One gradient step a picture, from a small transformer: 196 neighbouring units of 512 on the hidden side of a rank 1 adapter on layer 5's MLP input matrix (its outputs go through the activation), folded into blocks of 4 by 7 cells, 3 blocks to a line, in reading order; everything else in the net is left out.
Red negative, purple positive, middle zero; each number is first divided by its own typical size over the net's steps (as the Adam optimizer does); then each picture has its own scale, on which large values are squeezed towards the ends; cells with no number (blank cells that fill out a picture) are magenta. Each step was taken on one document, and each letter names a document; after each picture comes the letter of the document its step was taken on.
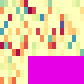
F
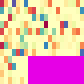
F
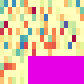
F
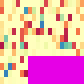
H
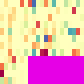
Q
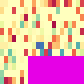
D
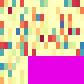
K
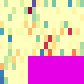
Q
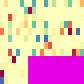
Q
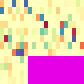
F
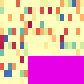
H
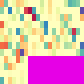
K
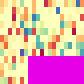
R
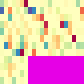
F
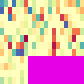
F
